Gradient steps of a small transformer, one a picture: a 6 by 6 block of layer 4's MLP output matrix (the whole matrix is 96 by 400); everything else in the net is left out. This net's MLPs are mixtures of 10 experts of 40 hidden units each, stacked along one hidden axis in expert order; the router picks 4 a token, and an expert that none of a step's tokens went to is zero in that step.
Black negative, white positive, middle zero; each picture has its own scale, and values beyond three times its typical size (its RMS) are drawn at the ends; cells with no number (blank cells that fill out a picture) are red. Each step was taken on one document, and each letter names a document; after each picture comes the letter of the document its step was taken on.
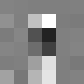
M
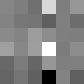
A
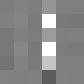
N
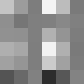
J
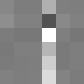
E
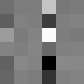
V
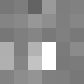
A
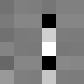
V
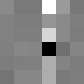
E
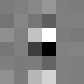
M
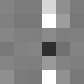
E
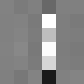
N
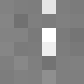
N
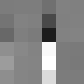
A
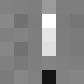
N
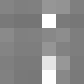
E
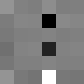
V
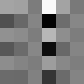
J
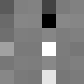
V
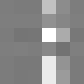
E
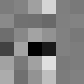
M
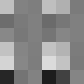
J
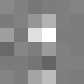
M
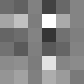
J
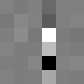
N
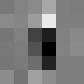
M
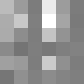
J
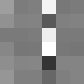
V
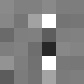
V
